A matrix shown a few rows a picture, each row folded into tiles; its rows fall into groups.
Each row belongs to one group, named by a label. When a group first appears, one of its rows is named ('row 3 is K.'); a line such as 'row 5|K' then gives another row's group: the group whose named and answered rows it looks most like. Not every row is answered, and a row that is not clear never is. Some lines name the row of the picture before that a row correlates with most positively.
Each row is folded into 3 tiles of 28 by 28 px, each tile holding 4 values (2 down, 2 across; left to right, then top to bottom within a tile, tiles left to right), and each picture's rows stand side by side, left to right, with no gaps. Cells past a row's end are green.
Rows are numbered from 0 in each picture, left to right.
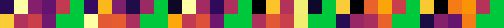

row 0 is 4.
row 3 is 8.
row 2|4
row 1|4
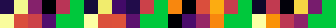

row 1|4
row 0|4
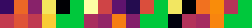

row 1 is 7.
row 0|8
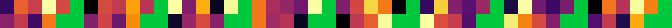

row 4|8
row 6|4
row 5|4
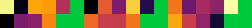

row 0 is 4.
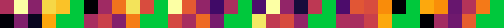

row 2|7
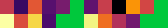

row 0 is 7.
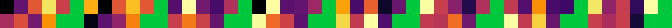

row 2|4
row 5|7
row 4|7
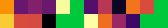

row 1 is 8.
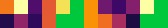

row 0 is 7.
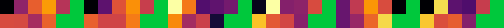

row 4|8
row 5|4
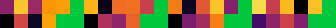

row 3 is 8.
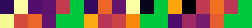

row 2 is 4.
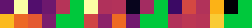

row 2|8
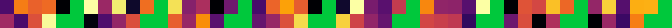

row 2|7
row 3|8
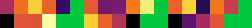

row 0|8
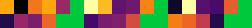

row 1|7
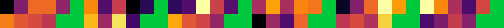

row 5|7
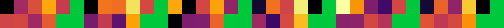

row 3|8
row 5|8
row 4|7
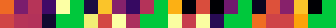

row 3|8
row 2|7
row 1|4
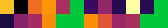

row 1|8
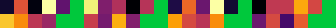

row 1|7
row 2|8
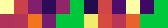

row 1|8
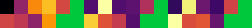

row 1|4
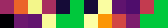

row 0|8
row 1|4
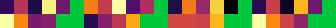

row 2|8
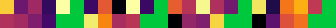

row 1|8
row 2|8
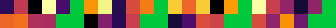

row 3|7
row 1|7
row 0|8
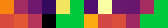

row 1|4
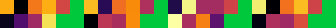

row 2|4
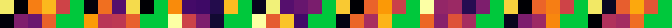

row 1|8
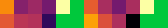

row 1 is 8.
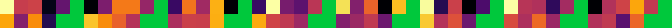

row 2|8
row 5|7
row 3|4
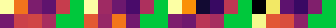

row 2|7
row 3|4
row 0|7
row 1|7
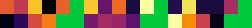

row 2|4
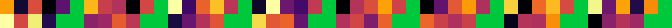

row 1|7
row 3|4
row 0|7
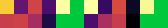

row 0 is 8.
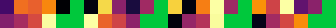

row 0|8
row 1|4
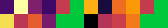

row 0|4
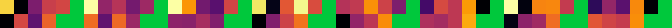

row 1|7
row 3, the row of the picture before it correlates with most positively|1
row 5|8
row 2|7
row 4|8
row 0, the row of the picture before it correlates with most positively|1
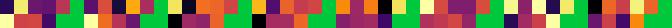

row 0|4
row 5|7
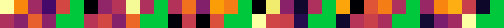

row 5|8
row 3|4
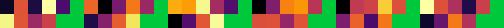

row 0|8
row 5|7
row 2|8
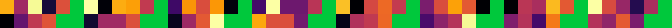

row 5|8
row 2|8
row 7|7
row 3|4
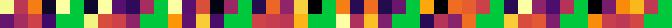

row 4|7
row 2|7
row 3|8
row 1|4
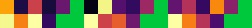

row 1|4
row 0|7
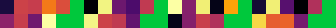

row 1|4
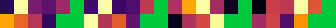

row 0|4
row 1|4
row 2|8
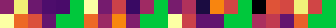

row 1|7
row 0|4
